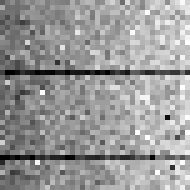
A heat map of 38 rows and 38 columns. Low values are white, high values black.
Ninth with the lowest average: top right. Odd lines: rows 15 and 32. Slope: up to the left.
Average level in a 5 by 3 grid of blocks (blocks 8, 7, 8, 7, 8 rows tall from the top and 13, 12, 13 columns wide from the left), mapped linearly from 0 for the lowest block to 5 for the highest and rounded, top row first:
420 | 531 | 420 | 430 | 531
